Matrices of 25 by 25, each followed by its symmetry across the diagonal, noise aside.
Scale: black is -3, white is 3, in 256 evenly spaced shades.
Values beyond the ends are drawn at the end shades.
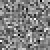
antisymmetric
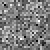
symmetric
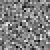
antisymmetric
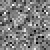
symmetric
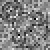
symmetric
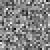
neither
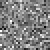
neither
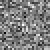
neither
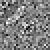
symmetric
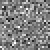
neither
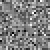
antisymmetric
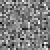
antisymmetric
